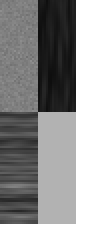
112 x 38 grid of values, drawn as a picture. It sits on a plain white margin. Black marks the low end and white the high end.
The table splits into 2 rows of 2 panels. Panel 1,1: middling, fine-grained, faint in contrast. Panel 1,2: very low, streaked downward, faint in contrast. Panel 2,1: low, streaked across. Panel 2,2: high, flat.
